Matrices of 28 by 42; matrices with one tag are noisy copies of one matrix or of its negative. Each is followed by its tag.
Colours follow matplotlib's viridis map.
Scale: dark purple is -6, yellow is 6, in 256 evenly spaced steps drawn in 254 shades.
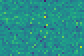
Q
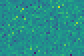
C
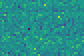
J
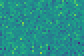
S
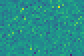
C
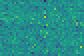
Q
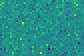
S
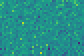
S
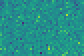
S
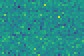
J
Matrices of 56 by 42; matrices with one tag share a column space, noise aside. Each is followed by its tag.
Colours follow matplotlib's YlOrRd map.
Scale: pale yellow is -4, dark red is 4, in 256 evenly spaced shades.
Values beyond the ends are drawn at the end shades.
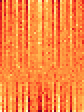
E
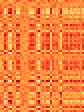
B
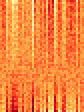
E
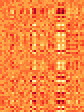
B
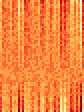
E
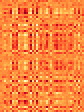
B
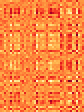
B
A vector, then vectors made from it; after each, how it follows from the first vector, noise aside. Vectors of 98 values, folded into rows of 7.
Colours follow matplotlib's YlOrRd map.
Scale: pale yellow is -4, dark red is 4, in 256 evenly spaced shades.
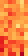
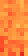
shrunk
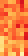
negated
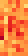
wrapped around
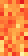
sign-scrambled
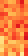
negated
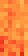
shrunk
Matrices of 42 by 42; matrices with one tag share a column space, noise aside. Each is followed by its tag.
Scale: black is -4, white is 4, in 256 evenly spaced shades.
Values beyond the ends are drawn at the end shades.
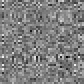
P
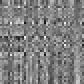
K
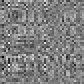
P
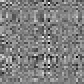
P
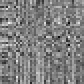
K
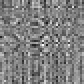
K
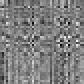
K
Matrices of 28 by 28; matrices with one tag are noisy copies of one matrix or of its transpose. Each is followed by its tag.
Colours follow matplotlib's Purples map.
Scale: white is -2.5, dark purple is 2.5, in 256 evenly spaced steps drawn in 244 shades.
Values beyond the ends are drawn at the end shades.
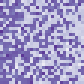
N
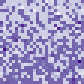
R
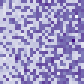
R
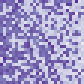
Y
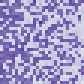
N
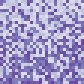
R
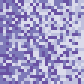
Y
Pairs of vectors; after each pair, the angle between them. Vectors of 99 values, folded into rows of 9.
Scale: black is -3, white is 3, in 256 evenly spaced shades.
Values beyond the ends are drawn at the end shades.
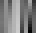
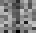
partly opposed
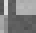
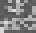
orthogonal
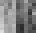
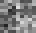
partly opposed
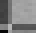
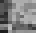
nearly parallel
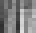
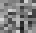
partly opposed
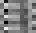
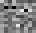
orthogonal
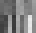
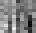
nearly opposite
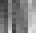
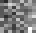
partly aligned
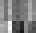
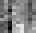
nearly opposite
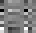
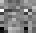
nearly opposite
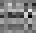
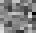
partly opposed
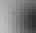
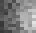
nearly opposite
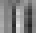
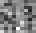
partly aligned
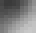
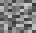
orthogonal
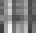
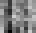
nearly opposite
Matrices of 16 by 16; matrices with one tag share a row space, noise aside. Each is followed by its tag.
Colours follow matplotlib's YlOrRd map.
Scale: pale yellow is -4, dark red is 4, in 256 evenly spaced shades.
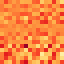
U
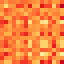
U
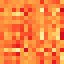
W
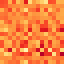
U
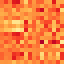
W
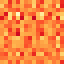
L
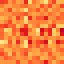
U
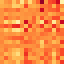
W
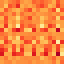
L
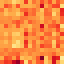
W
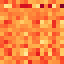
U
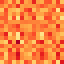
L
